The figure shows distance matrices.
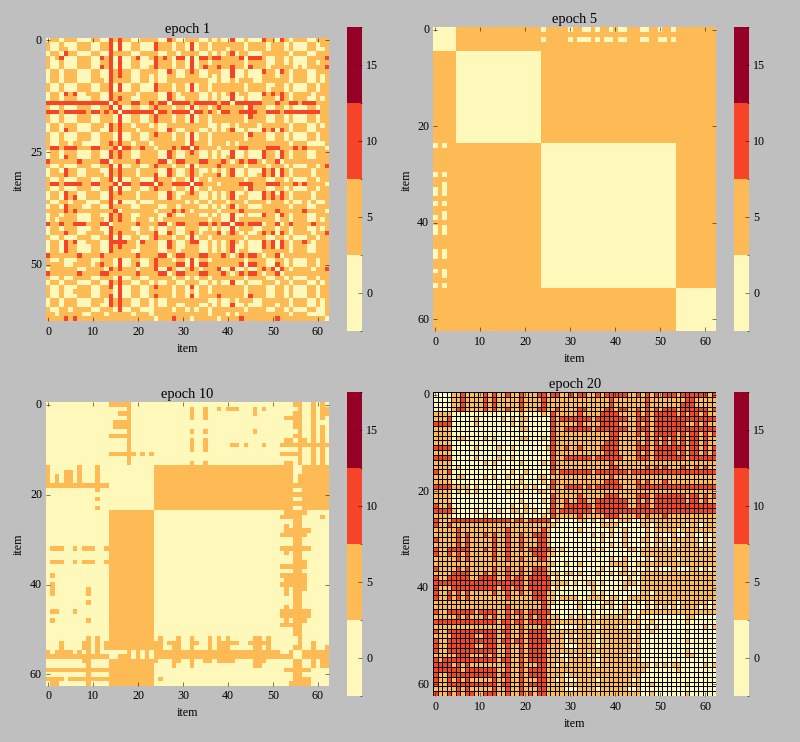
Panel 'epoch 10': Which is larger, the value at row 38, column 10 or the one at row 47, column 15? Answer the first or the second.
the second
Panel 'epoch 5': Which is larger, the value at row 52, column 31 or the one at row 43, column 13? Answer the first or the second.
the second
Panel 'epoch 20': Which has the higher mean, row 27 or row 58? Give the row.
58
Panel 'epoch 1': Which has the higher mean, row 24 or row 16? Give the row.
16
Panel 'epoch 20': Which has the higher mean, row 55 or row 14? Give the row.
55
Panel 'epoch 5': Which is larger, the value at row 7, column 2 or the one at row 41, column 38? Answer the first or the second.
the first
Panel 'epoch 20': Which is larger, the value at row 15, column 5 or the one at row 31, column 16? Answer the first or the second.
the second
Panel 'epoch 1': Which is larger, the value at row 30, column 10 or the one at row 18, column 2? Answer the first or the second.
the first
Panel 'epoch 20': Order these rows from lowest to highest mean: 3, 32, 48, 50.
48, 50, 32, 3
